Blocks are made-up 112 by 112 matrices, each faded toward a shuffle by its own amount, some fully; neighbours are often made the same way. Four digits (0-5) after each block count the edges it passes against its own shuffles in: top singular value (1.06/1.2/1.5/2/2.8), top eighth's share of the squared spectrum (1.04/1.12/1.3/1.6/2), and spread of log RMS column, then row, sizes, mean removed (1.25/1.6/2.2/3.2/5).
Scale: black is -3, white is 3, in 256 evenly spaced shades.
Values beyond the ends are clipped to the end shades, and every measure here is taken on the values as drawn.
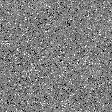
0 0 0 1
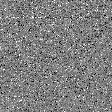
1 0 0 1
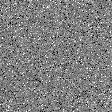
0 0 0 1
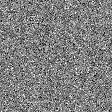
1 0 0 0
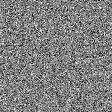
2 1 0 1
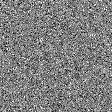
1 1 0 0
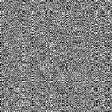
5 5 3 3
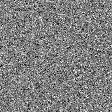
0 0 0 0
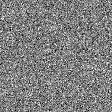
3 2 0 0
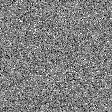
0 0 0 0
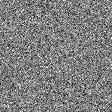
0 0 0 0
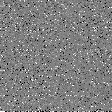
4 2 0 1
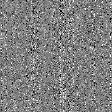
1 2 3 0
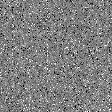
1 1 2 0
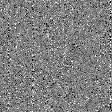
2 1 2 0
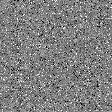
0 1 2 0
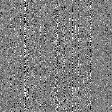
2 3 4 0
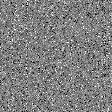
0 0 2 0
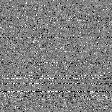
2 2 0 3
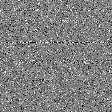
2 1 0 2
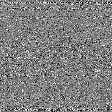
2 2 0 4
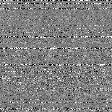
2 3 0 4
